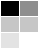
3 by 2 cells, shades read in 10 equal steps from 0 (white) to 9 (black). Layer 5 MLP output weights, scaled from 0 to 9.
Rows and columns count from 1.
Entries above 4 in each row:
1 0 0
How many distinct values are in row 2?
1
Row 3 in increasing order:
0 1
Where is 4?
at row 1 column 2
